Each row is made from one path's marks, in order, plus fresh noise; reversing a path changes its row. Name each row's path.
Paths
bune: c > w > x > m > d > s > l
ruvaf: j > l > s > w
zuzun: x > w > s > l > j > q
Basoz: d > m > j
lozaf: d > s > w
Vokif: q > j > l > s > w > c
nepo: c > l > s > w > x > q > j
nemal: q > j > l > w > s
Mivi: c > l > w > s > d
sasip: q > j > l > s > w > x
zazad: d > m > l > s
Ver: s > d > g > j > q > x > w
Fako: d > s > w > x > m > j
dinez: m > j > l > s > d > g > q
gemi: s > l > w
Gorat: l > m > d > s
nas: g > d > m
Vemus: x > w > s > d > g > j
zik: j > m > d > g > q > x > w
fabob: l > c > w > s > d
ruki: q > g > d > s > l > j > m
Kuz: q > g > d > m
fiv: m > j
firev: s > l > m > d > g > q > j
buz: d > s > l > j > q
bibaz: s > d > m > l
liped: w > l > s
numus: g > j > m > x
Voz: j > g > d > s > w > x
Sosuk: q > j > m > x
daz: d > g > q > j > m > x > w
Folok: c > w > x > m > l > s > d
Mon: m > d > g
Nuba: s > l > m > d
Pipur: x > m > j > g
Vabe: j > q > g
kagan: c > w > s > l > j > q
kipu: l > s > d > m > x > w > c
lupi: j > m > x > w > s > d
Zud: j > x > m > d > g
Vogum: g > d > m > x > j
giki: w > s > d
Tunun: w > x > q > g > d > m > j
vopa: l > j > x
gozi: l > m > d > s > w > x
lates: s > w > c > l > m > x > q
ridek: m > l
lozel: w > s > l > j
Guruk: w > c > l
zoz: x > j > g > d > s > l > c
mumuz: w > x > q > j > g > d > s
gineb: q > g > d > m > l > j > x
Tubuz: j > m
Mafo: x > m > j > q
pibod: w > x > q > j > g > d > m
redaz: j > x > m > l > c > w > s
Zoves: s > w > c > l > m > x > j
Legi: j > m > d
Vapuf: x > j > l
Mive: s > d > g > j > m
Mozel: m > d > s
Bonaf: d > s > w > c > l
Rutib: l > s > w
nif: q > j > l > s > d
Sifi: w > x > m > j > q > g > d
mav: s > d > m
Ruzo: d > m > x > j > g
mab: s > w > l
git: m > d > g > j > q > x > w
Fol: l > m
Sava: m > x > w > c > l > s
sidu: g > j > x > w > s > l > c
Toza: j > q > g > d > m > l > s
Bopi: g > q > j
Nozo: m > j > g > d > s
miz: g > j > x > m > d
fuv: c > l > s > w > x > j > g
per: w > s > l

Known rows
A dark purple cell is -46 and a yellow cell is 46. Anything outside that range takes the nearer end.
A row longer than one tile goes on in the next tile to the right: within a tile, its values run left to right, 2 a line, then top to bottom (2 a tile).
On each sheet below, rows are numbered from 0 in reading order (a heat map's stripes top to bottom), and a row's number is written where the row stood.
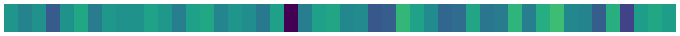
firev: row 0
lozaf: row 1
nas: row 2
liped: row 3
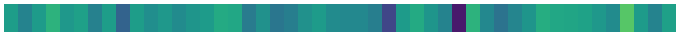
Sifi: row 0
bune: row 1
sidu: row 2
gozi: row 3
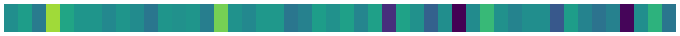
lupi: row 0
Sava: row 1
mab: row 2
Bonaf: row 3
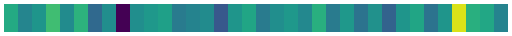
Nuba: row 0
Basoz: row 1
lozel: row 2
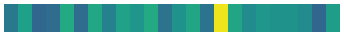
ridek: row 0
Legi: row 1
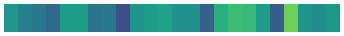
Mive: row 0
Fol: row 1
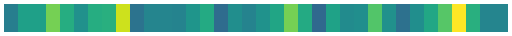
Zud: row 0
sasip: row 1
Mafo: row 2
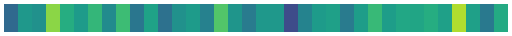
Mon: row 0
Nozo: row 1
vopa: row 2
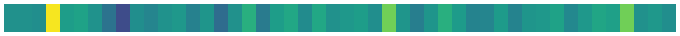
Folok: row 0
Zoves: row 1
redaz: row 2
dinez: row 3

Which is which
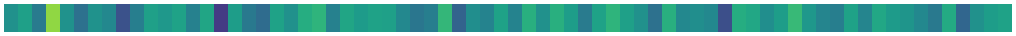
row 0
Mozel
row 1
Guruk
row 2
nemal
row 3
ruvaf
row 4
Vogum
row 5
mumuz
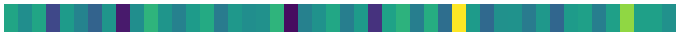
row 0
bibaz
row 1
daz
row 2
Tubuz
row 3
Tunun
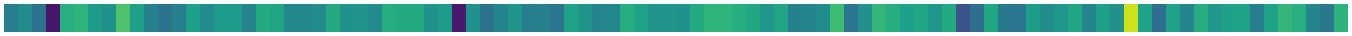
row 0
Bopi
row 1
git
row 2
miz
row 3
pibod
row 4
Rutib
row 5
Ruzo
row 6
Voz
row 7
zik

